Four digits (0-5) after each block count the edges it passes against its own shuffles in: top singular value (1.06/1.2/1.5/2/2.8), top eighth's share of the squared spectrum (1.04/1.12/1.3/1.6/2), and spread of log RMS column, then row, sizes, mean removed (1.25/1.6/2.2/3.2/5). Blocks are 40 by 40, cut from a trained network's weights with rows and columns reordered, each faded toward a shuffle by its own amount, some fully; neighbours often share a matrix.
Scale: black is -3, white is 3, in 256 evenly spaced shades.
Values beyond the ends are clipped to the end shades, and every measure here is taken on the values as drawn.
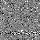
2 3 0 2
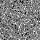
0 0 0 0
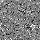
2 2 0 1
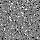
0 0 0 0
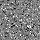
1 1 0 0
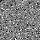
2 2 0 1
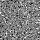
0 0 0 0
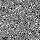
0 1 0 0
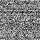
2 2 0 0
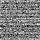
3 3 0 1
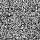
1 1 0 0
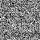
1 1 0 0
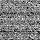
3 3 0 1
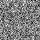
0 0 0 0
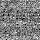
3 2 0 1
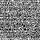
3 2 0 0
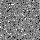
0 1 0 0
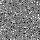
0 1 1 0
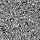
1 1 0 0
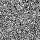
0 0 0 0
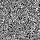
0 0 0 0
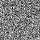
2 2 0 1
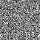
2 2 0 1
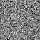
2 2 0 1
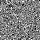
0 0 0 0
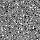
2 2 0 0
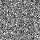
1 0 0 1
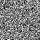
1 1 0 0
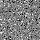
1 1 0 0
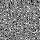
1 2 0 0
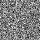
1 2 0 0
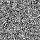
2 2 0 1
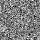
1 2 0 0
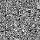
2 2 1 1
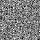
2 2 0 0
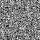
1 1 0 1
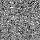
1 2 0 1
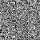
2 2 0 1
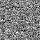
2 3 0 2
